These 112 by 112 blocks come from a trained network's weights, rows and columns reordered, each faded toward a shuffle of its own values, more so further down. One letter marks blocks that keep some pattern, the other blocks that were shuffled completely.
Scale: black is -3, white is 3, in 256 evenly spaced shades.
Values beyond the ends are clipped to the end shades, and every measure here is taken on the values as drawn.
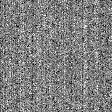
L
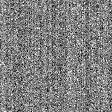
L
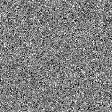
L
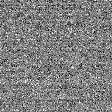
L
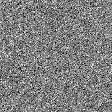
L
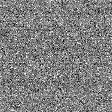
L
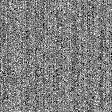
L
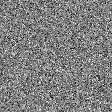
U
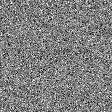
U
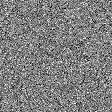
U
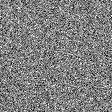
U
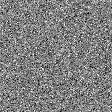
U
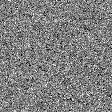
U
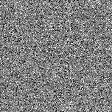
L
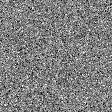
U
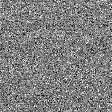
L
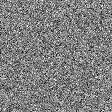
U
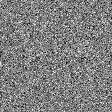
U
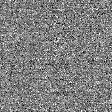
L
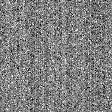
L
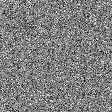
U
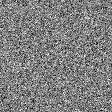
U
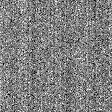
L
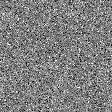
U
